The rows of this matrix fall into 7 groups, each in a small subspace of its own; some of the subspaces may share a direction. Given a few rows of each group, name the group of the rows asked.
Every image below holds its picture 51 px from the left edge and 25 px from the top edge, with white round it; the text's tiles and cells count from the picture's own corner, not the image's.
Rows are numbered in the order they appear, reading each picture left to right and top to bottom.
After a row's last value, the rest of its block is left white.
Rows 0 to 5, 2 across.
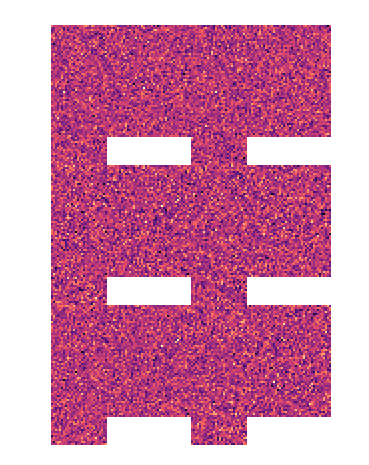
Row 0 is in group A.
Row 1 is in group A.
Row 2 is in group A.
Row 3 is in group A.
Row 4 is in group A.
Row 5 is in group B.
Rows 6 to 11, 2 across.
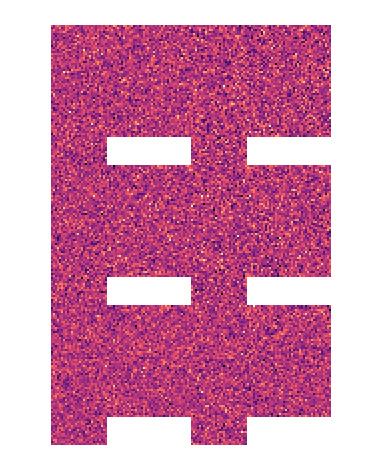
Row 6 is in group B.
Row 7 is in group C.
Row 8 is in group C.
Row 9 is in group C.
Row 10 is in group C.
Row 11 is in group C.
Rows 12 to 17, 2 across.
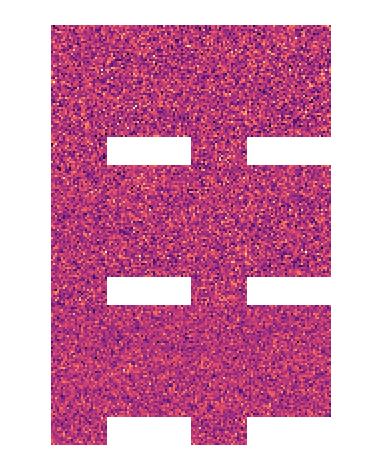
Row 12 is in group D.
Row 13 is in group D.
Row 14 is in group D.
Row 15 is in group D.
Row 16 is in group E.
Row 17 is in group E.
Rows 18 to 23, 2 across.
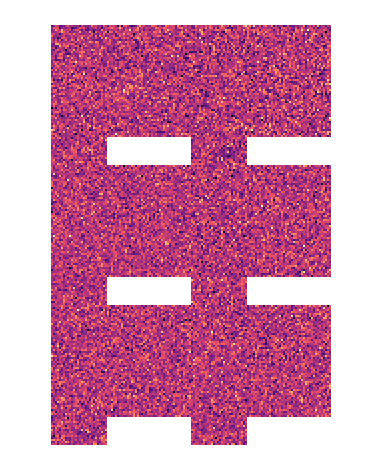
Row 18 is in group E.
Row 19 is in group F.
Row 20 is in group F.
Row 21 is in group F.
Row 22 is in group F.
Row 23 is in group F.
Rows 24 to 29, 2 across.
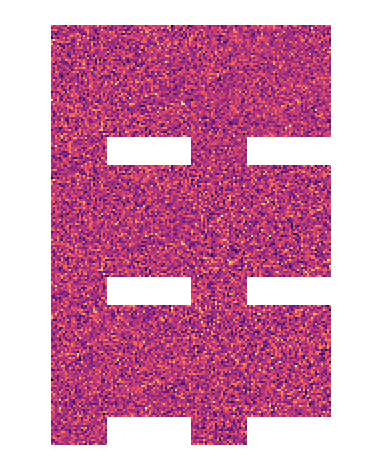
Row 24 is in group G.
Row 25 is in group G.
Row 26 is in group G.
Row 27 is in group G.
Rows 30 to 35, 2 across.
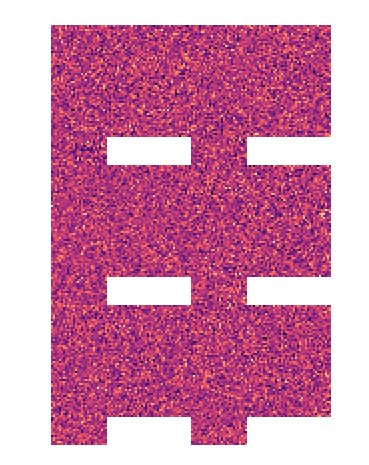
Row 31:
E
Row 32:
C
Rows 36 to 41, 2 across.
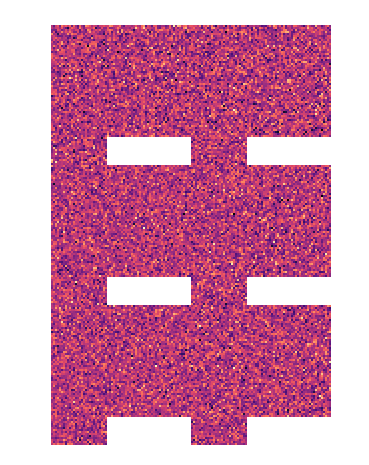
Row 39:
B
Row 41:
G
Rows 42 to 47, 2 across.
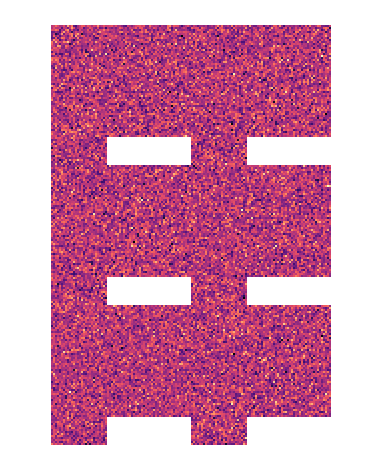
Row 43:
B
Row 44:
B
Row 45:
D
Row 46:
B
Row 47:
B
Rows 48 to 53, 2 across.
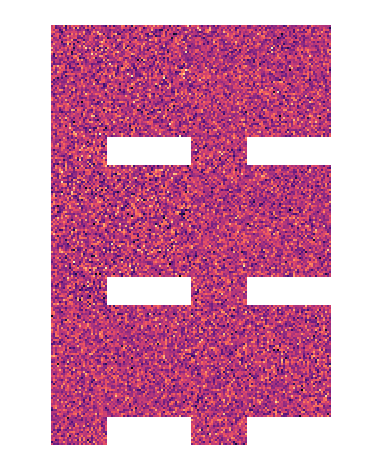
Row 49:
D
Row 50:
B
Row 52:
F
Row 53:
F
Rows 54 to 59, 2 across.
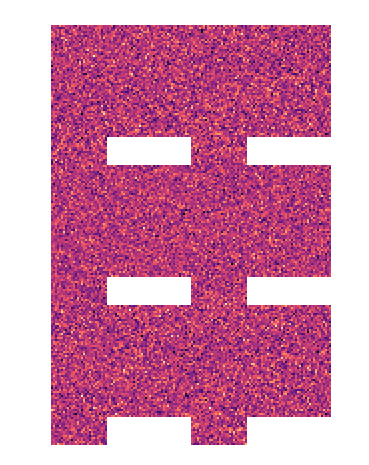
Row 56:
A
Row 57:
B
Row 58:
E
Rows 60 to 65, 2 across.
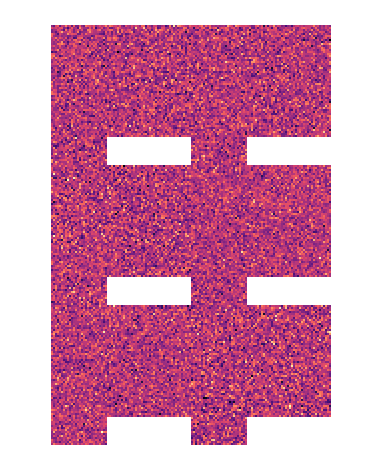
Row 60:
A
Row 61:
F
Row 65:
G
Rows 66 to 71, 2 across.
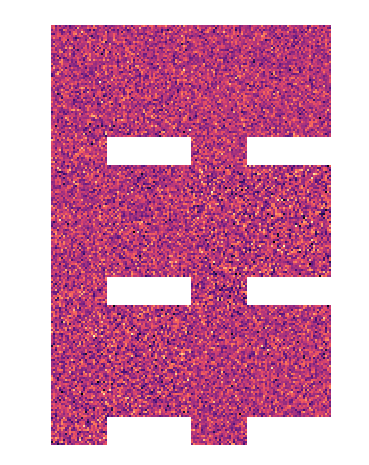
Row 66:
F
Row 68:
D
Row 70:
C
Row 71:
F
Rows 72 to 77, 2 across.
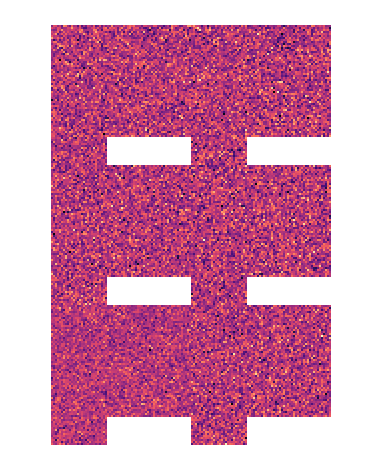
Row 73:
D
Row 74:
B
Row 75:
A
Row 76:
D
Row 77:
B
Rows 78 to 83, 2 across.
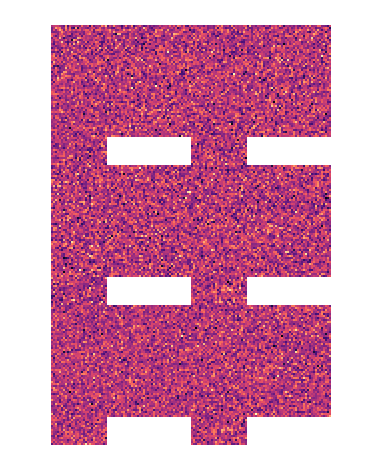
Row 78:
D
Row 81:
E
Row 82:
B
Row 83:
E
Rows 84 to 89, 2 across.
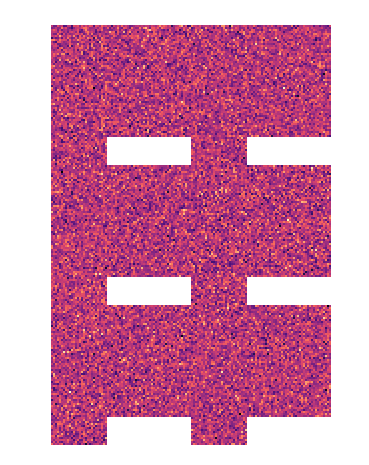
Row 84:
G
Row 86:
C
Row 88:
B
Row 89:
F
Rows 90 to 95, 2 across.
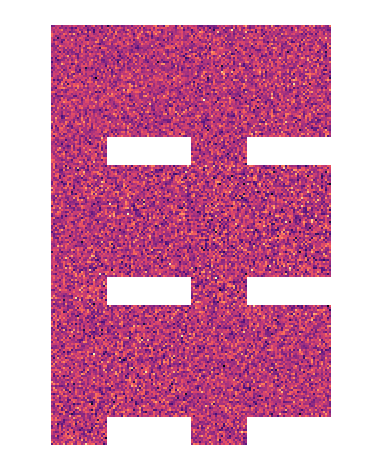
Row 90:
E
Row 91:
A
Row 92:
F
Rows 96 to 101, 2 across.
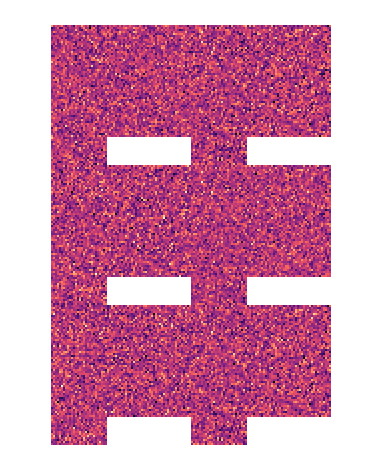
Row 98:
B
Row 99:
E
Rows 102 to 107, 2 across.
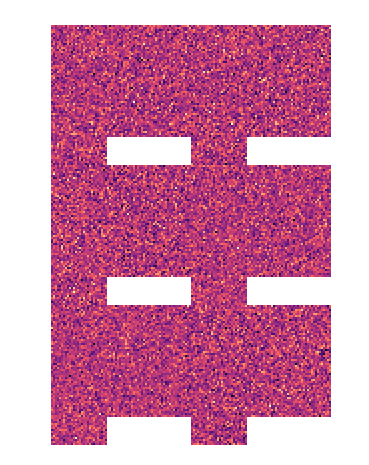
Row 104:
F
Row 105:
A
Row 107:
B
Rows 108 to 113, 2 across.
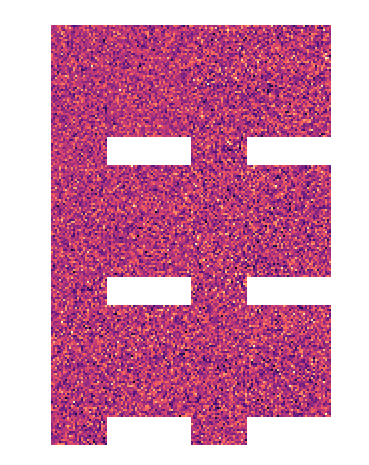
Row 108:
C
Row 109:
E
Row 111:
C
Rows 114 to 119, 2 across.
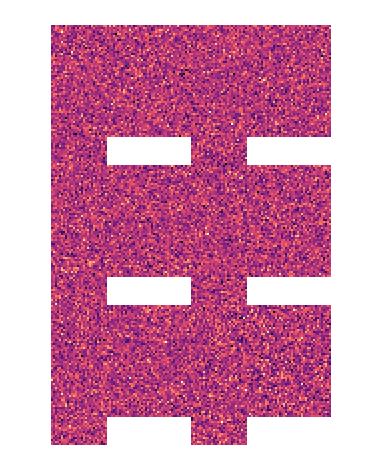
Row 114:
E
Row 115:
B
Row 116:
G
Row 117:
A
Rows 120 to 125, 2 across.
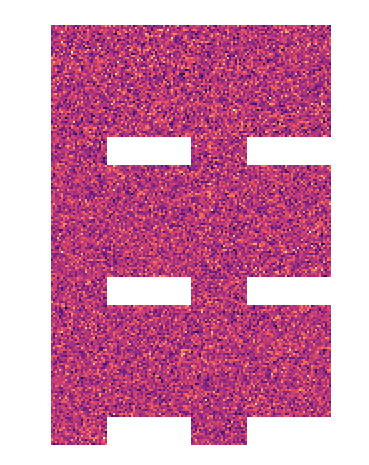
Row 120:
E
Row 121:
G
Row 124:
A
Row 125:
C
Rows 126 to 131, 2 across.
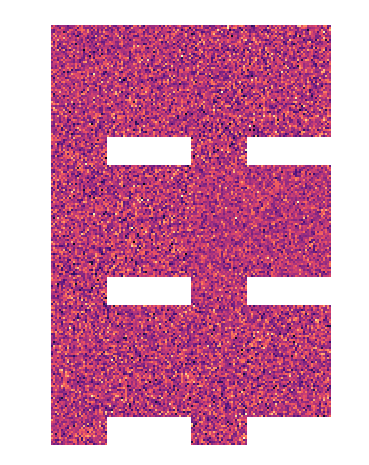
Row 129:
E
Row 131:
D
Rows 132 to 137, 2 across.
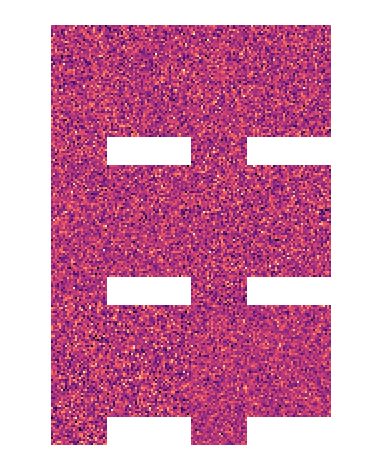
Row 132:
C
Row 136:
A
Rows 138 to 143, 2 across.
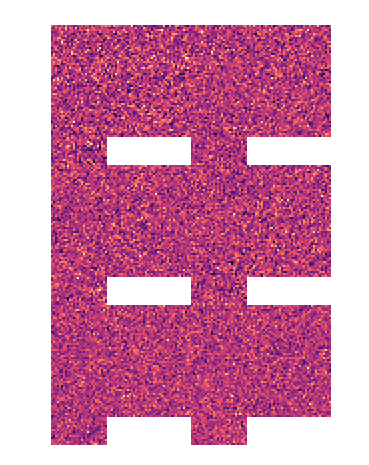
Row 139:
E
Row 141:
B
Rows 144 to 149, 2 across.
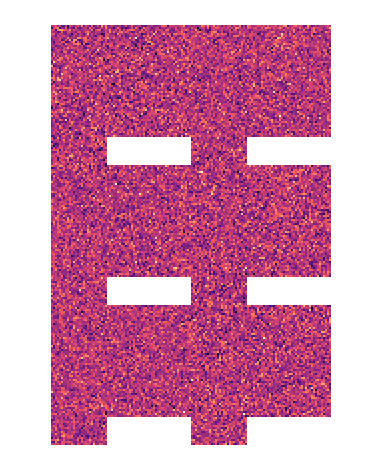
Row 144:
D
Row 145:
D
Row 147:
D
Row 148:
F
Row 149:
G
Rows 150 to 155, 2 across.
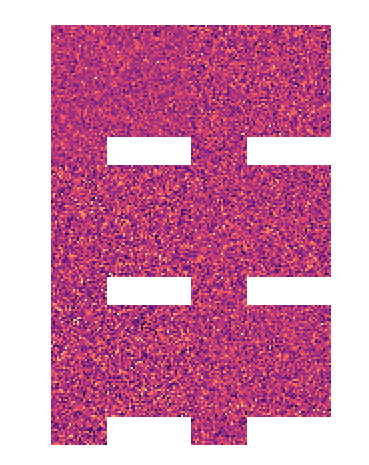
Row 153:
C
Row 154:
D
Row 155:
F
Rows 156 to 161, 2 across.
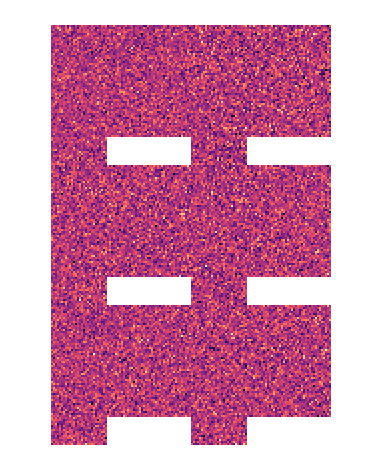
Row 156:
D
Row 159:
A
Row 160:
B
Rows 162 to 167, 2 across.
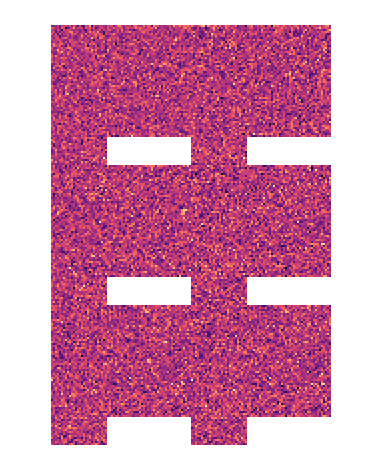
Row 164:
F
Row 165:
G
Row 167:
G
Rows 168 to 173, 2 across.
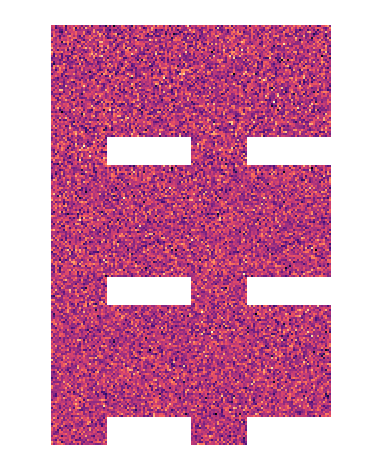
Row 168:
C
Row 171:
G
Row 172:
C
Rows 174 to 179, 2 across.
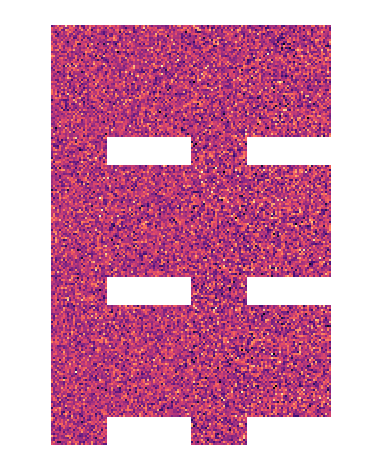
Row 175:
D
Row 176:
D
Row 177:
D
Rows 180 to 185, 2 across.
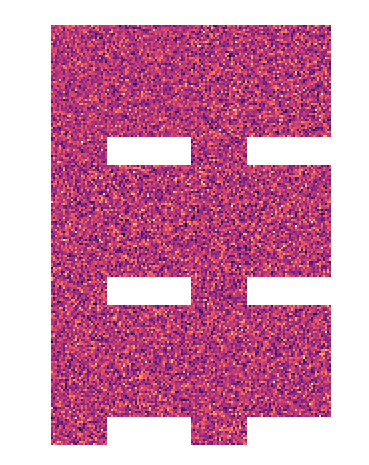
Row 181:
G
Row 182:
A
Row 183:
D
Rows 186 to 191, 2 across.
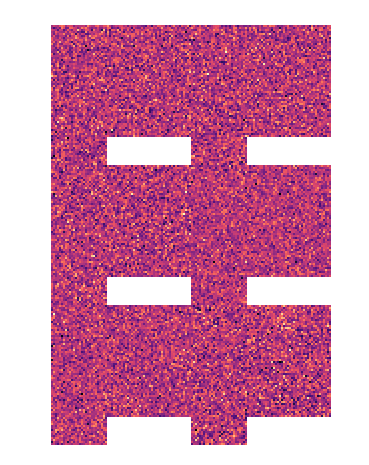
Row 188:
A
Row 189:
A
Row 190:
C
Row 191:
D
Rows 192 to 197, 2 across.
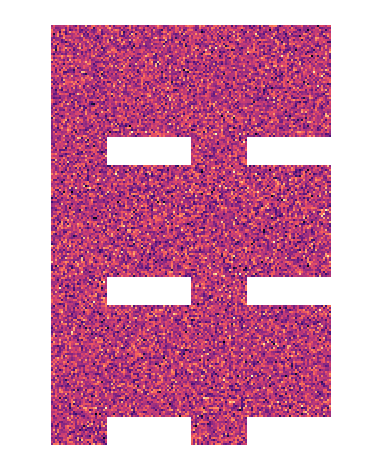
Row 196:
D
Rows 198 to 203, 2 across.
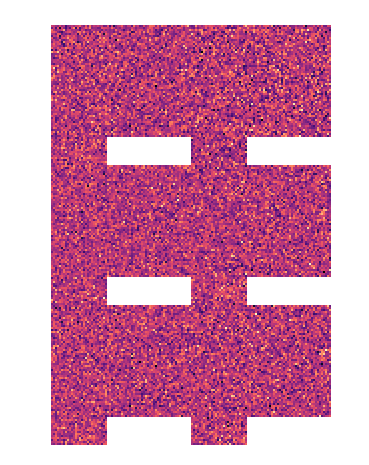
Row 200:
A
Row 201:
F
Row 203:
B
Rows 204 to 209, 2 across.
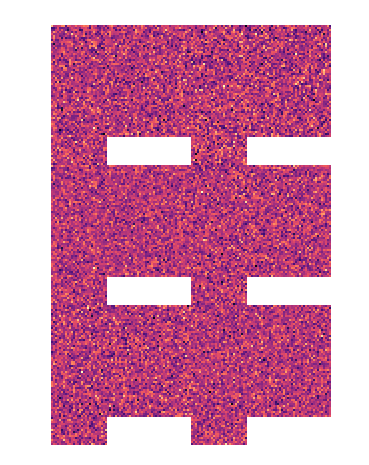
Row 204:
A
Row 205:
C
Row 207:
A
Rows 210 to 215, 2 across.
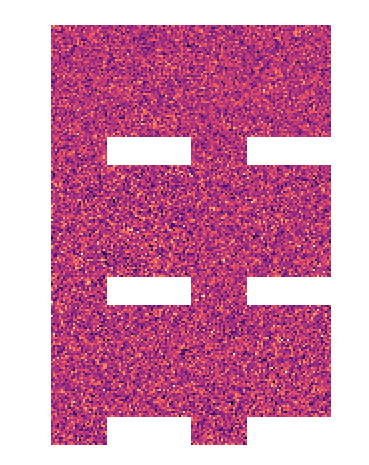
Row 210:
D
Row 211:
E
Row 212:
C
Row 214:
F
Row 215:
B
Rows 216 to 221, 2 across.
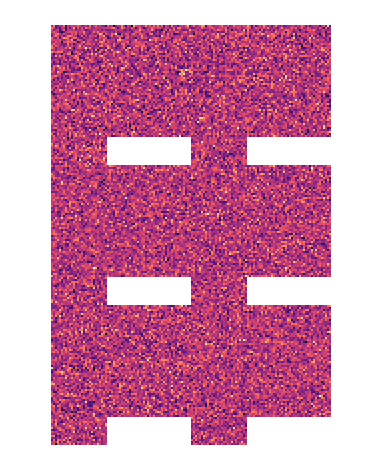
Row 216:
B
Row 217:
F
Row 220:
G
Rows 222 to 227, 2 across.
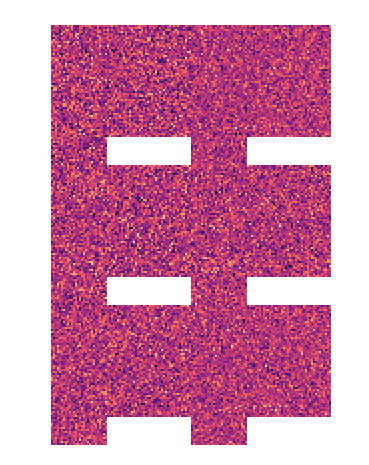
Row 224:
B
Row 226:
D
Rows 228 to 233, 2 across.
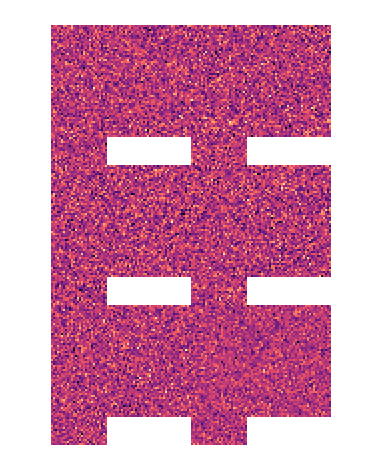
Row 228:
G
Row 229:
G
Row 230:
A
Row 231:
D
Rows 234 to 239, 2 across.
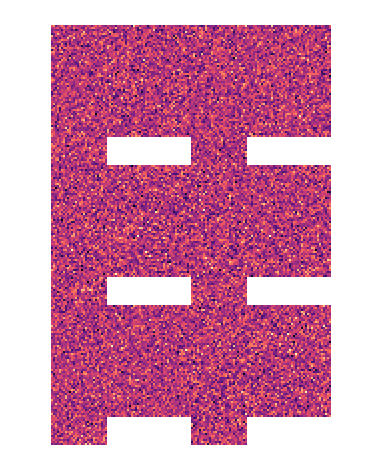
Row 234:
F
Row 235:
A
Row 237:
G
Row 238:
B
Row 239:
D
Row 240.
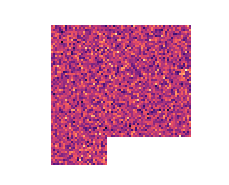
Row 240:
B
